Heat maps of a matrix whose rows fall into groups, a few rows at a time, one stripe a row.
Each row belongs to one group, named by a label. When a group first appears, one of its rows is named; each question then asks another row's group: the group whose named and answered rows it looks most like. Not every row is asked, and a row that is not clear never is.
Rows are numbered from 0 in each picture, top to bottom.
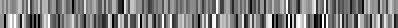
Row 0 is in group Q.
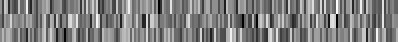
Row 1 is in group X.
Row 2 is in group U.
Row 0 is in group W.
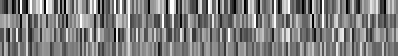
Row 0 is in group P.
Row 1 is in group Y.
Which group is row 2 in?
X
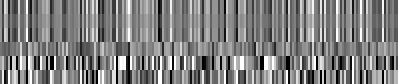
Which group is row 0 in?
W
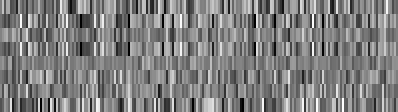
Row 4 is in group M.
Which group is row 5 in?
P
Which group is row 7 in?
X
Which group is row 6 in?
W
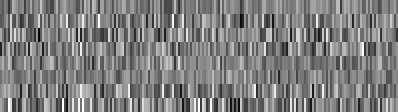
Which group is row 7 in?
M
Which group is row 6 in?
Y
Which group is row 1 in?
X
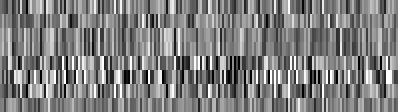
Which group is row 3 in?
M
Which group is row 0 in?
P
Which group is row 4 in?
M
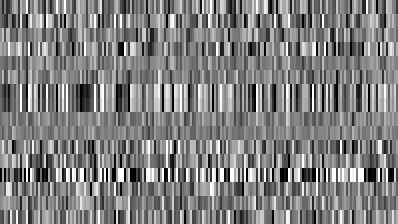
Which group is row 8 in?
X
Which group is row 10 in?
M
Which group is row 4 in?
P
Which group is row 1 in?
P
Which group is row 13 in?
X
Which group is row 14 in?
Y
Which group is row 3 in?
Q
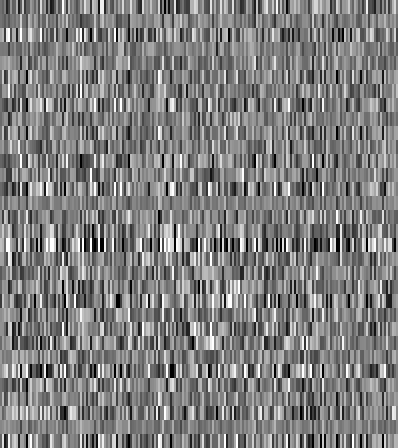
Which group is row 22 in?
Y
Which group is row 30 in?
Y
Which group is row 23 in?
M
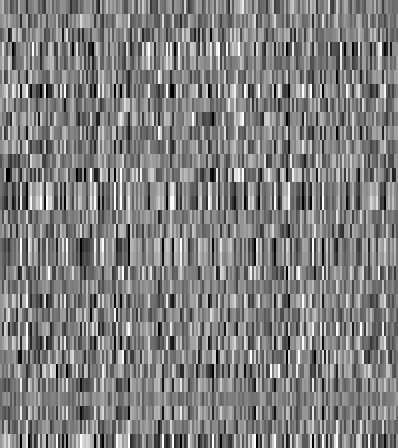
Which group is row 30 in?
W
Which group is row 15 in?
W
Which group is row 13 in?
P
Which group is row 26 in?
U
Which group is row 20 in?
W
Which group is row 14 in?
P
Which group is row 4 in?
M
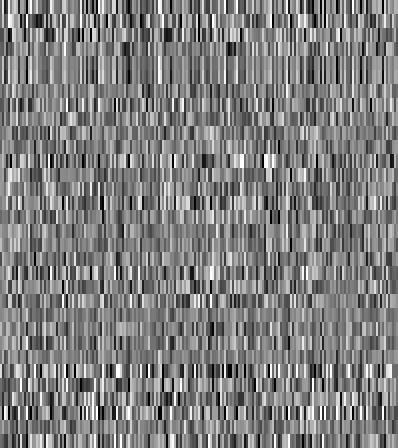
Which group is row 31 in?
P
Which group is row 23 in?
U
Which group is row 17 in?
Q
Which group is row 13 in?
M
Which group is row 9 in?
X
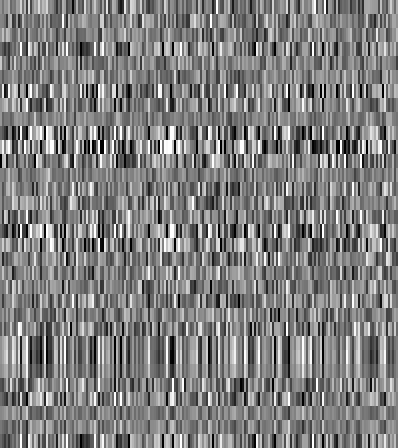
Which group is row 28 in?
P
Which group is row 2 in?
U
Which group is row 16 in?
P
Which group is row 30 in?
P
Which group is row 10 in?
M
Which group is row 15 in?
W
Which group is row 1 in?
M
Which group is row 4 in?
Q
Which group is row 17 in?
M
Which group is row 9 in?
P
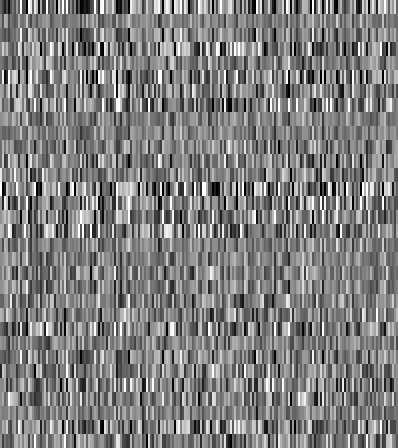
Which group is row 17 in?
W
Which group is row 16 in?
M
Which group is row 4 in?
P
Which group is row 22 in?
U
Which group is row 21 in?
X
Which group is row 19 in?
X
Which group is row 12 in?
Q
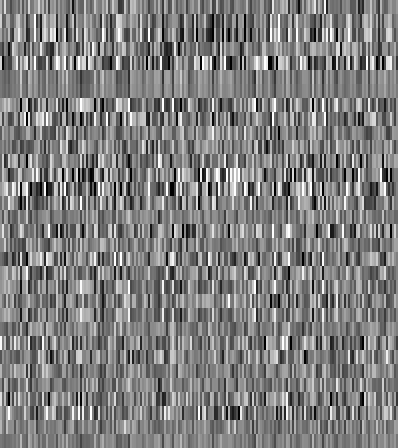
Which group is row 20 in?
Y
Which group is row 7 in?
Y
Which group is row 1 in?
U
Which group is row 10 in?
X
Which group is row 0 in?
Q
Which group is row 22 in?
Y
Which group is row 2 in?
U
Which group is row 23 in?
P
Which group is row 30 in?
U
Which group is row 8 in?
Q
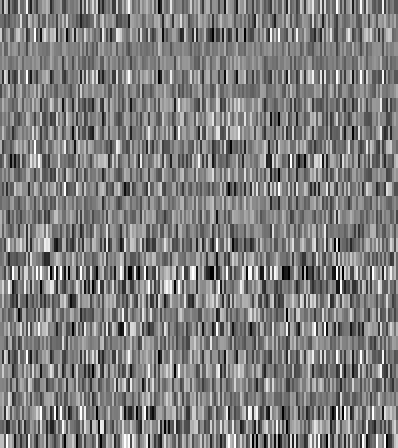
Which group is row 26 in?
M
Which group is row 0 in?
W
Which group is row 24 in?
M
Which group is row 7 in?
M
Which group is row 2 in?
U
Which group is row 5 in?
W
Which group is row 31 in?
U
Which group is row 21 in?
X
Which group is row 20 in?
M
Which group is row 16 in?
Q
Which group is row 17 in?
Q
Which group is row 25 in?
W
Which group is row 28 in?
M
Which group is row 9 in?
M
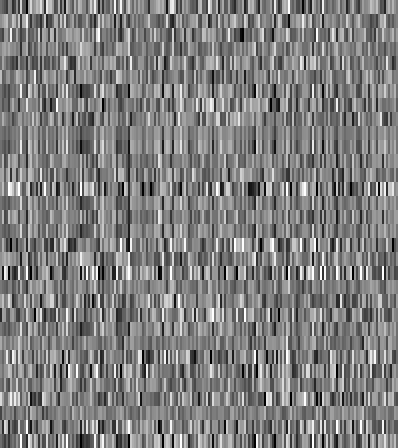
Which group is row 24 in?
Q
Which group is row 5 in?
U
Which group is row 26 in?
X
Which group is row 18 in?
Y
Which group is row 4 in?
X
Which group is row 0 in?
P
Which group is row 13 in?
Q
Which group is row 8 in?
M
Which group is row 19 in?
W
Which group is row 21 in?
M
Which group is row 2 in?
X
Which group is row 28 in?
Q
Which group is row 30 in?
W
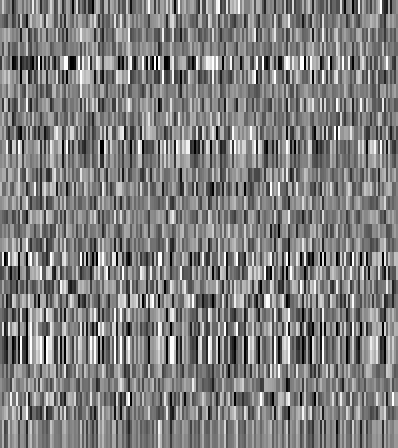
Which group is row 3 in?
W
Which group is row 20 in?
X
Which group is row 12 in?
Q
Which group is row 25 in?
P
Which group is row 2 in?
Y
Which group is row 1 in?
P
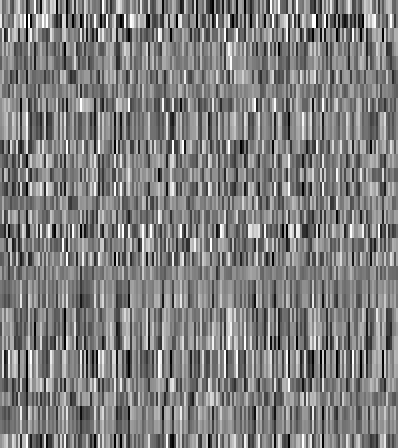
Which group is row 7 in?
Y
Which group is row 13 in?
P
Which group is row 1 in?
Q
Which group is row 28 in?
X
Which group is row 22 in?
U
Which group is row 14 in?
X
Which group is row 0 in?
U
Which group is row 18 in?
X
